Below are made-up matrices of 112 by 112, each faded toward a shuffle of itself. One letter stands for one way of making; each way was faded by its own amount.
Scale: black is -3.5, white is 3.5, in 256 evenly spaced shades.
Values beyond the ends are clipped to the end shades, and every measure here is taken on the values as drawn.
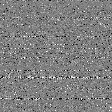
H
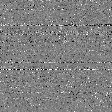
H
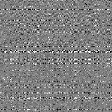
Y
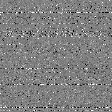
H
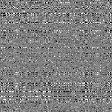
Y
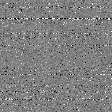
H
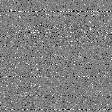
H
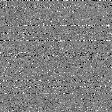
H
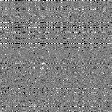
Y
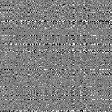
Y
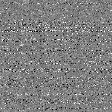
H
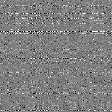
Y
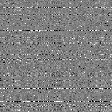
Y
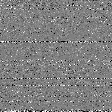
H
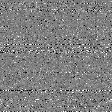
H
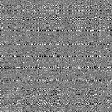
Y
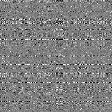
Y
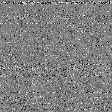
H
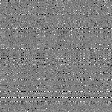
Y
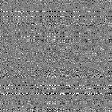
Y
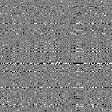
Y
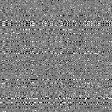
Y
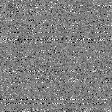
H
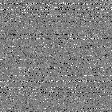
H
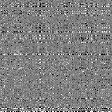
Y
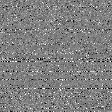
H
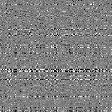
Y
